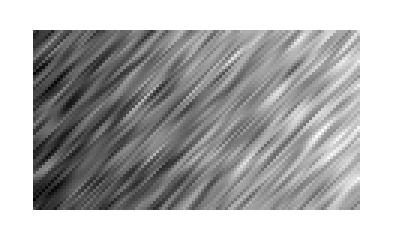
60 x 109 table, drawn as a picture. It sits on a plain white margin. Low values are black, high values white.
There is an overall slope up to the right. The bottom left is the ninth with the lowest average. No row or column stands out. On average the colour sits 50% of the way up the scale. The grain runs diagonally up to the right.
